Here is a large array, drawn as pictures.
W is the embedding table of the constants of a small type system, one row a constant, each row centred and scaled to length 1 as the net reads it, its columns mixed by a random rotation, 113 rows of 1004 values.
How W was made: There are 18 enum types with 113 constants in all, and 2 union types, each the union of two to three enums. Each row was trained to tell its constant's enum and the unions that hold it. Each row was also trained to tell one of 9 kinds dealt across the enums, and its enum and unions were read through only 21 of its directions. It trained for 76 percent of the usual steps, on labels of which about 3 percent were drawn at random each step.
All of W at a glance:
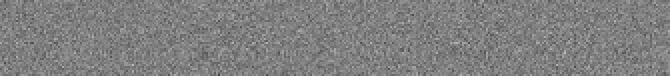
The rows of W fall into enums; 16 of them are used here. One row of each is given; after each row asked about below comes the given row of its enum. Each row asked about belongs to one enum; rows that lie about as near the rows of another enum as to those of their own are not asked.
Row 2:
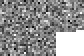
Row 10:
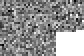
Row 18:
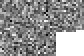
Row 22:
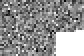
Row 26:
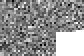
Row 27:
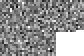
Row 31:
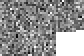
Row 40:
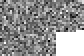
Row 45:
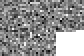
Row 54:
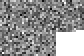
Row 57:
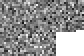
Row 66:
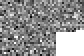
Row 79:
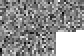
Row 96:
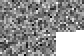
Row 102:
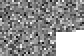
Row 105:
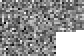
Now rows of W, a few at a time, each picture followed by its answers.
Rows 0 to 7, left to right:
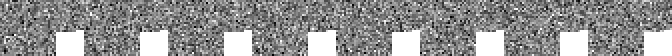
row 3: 105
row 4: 31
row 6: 105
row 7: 26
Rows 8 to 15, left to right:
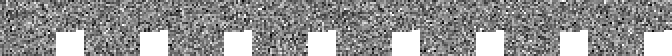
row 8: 45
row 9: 31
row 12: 45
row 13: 27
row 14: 26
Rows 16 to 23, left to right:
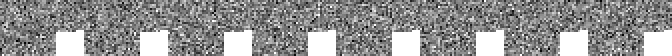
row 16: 79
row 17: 40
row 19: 27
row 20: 102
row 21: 2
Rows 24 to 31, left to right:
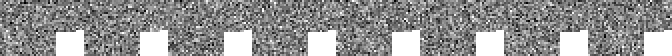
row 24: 27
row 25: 96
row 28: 31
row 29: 18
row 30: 45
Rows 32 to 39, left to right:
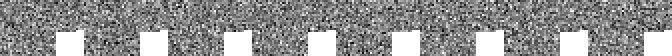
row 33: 2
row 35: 105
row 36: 96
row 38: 66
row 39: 57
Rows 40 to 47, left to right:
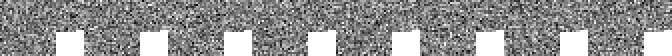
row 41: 18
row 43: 45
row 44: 54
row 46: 18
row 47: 27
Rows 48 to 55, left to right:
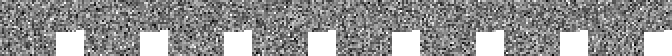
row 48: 54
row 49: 57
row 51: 2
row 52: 18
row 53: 26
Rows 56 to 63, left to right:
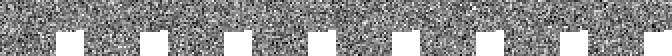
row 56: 96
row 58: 2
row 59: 2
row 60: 102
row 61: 105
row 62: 54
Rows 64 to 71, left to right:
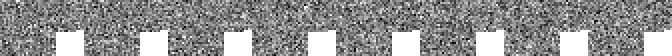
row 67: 79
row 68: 57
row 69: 2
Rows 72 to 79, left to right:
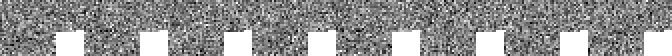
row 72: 40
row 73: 102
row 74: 18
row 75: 40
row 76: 102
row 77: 27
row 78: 31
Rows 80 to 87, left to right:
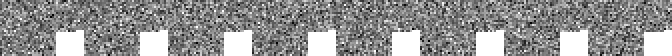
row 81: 96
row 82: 79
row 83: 54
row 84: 105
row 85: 31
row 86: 57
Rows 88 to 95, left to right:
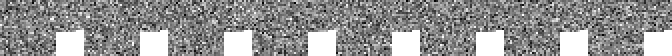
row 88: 18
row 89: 57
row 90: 27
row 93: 102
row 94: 102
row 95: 45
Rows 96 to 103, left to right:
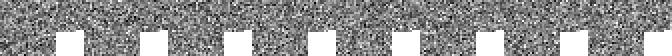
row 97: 54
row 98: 22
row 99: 2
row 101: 105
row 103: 79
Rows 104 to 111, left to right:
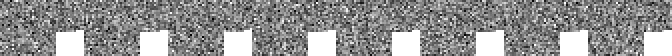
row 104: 31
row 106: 26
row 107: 54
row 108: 27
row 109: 45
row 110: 31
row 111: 105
